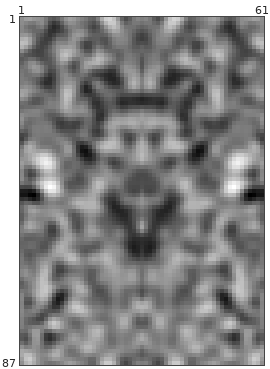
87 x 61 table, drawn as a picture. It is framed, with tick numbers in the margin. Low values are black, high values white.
Mirror symmetry: left to right. Odd rows or columns: none. Grain: blotchy. Lone odd cells: none. Stripes: none.
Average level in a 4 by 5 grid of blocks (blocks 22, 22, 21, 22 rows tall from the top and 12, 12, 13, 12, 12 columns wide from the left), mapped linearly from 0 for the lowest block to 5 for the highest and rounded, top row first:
2 2 2 2 2 | 5 2 3 2 5 | 3 4 0 4 3 | 4 5 4 5 4
